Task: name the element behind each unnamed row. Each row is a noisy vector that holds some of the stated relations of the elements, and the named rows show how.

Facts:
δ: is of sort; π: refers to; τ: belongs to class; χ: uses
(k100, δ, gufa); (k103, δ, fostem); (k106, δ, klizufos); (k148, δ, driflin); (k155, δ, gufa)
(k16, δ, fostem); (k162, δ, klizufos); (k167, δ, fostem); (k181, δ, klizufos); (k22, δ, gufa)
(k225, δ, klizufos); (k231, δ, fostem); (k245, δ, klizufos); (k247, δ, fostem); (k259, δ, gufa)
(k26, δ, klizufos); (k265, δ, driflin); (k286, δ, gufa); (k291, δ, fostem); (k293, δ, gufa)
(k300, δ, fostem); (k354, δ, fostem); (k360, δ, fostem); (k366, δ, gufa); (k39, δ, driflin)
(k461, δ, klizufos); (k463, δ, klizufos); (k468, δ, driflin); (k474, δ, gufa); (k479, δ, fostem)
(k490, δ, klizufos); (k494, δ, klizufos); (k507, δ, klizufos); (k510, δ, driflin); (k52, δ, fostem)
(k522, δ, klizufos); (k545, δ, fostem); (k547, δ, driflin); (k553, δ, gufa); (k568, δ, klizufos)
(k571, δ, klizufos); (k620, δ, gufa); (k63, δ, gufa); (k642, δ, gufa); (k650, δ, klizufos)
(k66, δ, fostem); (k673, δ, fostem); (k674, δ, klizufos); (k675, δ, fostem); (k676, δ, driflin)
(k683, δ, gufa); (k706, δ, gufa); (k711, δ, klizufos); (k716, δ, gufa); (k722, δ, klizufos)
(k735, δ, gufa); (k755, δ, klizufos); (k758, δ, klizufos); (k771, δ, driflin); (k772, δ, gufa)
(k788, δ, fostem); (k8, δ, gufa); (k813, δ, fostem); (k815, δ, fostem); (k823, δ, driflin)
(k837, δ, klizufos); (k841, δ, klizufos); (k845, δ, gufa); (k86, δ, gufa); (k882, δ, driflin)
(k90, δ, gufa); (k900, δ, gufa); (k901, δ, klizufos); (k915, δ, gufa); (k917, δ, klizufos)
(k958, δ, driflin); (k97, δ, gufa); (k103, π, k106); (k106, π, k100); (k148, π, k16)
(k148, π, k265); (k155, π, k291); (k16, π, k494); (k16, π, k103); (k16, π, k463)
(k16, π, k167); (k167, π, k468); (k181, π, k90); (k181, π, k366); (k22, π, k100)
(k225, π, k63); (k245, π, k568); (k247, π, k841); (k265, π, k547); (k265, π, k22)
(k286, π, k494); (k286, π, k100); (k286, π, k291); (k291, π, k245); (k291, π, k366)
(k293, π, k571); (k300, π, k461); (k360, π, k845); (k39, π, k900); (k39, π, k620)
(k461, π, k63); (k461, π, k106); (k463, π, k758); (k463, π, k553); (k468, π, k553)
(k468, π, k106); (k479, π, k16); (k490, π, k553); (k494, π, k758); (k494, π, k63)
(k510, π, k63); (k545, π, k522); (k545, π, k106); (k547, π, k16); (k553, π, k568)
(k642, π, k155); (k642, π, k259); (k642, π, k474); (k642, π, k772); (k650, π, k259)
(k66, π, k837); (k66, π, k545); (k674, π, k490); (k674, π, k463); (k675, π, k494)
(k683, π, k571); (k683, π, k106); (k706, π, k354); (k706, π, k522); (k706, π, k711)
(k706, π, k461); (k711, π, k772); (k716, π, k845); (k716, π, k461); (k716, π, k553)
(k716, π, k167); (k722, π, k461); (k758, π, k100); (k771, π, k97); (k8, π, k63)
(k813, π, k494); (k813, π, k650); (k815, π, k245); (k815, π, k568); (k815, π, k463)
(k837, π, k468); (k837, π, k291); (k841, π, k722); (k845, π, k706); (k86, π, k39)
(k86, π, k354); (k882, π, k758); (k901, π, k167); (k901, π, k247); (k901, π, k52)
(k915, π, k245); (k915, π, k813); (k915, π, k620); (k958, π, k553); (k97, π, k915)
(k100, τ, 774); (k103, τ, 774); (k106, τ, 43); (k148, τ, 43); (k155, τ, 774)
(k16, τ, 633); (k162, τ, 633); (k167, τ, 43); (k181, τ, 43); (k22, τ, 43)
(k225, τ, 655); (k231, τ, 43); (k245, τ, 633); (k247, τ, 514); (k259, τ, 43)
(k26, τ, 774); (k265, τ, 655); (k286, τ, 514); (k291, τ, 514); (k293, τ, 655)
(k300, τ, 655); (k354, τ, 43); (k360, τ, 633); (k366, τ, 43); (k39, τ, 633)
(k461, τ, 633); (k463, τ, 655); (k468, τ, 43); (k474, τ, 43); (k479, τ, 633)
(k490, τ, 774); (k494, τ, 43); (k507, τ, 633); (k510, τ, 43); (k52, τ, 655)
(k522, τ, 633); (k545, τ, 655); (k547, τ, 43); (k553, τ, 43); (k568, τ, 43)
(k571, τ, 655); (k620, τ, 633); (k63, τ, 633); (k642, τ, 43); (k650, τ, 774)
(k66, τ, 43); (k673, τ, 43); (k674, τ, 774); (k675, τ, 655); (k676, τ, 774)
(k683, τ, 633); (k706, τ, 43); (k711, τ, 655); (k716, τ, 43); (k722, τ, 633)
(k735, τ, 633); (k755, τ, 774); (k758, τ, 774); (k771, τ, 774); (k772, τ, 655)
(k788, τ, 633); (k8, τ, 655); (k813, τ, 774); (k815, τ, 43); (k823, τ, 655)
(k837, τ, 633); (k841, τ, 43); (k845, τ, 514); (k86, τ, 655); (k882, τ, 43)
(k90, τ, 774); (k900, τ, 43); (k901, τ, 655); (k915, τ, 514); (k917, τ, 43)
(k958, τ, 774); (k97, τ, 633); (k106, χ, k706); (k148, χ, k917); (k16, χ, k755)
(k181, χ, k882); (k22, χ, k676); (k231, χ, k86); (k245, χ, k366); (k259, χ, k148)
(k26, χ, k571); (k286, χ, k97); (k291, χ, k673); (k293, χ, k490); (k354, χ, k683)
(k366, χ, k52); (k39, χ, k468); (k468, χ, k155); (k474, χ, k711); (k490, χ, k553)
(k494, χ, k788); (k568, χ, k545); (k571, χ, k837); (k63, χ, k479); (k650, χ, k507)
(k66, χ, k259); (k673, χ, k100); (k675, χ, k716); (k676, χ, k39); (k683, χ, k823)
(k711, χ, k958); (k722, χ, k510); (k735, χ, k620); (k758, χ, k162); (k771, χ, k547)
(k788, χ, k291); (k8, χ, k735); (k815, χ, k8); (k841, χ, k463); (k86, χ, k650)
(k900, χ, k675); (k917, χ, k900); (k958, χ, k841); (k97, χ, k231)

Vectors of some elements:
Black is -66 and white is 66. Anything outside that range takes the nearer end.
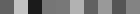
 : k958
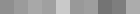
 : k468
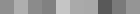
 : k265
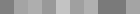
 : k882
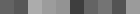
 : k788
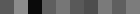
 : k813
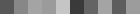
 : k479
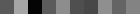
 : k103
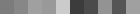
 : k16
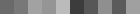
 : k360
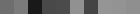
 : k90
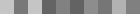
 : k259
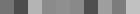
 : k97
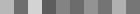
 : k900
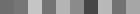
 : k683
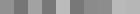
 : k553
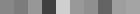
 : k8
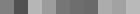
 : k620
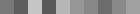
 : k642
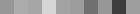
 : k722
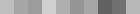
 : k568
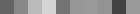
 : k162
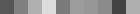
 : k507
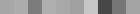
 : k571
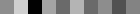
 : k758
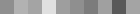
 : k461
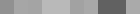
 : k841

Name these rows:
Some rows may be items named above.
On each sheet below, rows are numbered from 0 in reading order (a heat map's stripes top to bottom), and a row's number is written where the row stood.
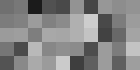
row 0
k90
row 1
k823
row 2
k711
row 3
k97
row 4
k479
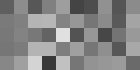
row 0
k247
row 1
k39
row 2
k300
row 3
k39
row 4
k716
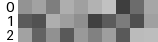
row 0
k711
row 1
k788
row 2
k772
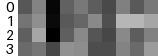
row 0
k813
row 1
k100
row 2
k103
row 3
k291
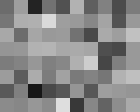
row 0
k771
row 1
k837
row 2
k63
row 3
k181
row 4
k823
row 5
k366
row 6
k155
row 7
k167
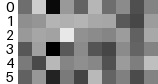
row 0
k490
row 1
k181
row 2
k522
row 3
k103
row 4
k97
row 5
k676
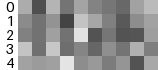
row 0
k474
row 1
k293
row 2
k815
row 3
k259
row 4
k245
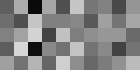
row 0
k650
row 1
k735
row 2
k716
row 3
k674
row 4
k22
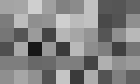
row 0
k917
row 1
k901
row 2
k86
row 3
k755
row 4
k845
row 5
k675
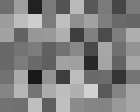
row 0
k771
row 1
k148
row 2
k354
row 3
k915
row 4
k286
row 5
k26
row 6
k463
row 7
k706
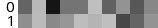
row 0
k958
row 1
k225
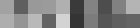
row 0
k354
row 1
k66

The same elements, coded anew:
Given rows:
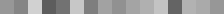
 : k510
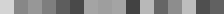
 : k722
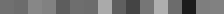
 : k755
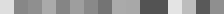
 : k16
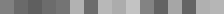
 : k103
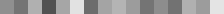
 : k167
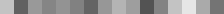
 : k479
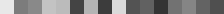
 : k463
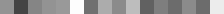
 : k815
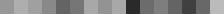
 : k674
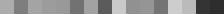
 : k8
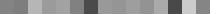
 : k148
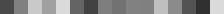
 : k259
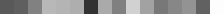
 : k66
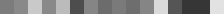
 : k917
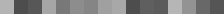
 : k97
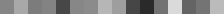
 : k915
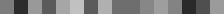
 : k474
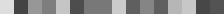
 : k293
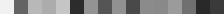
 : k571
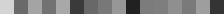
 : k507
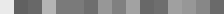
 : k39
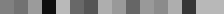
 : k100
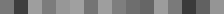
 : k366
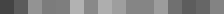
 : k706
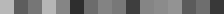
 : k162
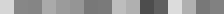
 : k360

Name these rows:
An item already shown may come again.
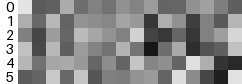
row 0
k39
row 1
k181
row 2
k553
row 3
k568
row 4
k8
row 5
k900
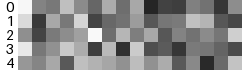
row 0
k245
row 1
k772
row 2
k815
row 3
k463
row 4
k22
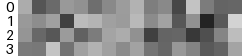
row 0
k683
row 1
k22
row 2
k490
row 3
k642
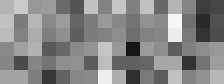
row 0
k461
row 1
k63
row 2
k63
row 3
k650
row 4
k90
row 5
k286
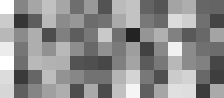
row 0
k265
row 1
k300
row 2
k26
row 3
k788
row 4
k823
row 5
k300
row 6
k675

